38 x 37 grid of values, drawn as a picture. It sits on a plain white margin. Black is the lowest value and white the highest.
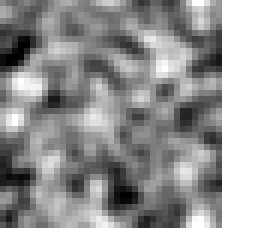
There is no seam. The histogram is bell-shaped. No overall slope runs across the table. On average the colour sits 50% of the way up the scale. There are no lone odd cells. The texture is blotchy.
